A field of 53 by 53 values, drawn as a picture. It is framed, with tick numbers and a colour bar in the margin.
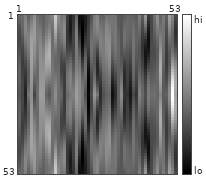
Average level on the scale: 40%. Grain: streaks running down. Mirror symmetry: top to bottom.
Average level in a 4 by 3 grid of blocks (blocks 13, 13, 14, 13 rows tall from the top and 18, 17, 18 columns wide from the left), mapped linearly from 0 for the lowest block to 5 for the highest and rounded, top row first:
5 0 0 / 4 0 1 / 4 0 1 / 5 0 0
